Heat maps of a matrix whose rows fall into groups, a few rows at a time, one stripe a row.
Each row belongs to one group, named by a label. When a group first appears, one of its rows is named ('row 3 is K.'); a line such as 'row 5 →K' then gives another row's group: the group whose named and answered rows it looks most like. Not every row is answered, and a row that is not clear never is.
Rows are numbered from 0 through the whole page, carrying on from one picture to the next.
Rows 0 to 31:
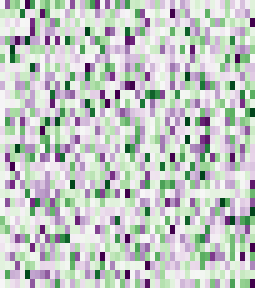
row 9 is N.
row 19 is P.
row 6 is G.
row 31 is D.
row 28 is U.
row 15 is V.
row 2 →D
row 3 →P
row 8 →P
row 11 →P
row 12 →N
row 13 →V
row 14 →U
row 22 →D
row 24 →V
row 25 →U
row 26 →N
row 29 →P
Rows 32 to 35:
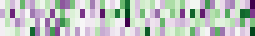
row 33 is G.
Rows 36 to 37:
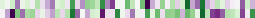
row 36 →P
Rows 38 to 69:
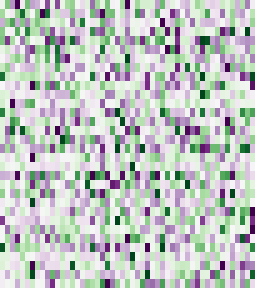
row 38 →N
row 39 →U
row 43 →D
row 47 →D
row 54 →G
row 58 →P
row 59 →U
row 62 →G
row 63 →D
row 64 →N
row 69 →P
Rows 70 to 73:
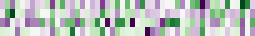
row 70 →G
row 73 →P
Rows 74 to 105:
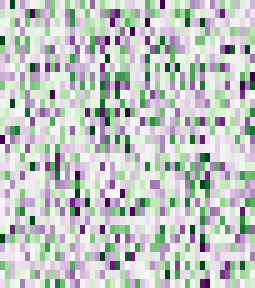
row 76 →P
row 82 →G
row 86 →N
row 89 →G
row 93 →V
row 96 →P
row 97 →U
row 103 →V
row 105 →V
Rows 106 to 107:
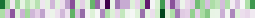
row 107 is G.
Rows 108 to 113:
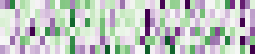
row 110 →P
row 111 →D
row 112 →U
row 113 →G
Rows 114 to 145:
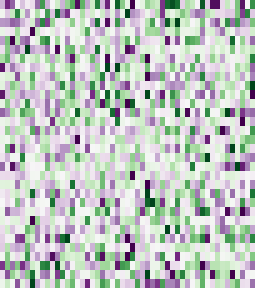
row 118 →V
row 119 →N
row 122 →P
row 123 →N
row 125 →N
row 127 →P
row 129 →V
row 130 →V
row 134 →P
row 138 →P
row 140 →N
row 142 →N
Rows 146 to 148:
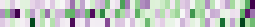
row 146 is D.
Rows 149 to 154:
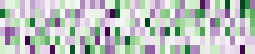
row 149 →G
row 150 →V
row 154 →P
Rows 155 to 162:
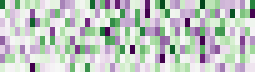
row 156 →D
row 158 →P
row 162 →P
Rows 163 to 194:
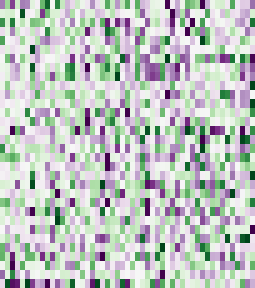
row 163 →V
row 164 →U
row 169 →D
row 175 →N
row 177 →U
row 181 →P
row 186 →D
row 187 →V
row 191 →U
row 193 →G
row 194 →N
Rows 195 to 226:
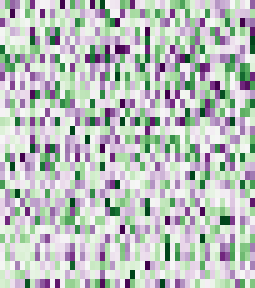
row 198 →D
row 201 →U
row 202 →G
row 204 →U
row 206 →N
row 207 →P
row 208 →U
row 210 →P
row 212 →V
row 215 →V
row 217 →G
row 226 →N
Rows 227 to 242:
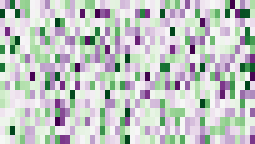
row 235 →D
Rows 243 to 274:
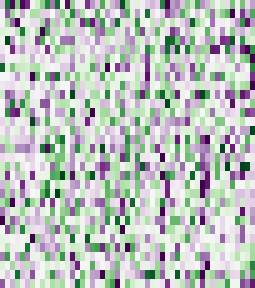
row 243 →V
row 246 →U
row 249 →D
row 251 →D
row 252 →D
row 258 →V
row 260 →V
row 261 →G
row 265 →U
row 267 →G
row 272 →V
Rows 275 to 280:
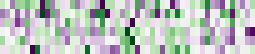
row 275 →U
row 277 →N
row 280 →P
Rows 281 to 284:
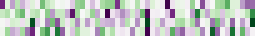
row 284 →D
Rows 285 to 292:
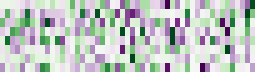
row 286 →N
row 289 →D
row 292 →V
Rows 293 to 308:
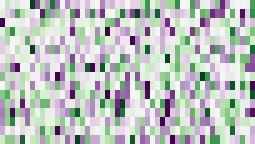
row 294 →U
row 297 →N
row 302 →D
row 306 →G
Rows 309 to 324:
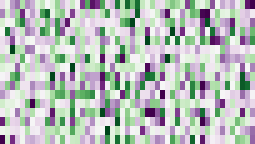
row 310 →V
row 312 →D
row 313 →U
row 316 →P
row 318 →G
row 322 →G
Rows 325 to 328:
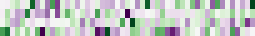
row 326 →N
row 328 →U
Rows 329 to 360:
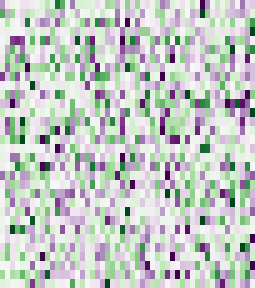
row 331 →N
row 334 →N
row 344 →U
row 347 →U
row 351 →V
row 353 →P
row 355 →D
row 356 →G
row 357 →U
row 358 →D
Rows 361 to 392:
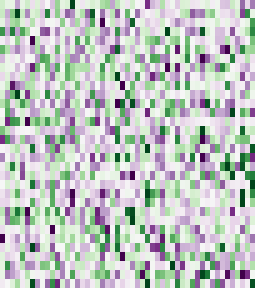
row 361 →P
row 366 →V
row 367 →V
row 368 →D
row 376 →G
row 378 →G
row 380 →N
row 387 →G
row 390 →D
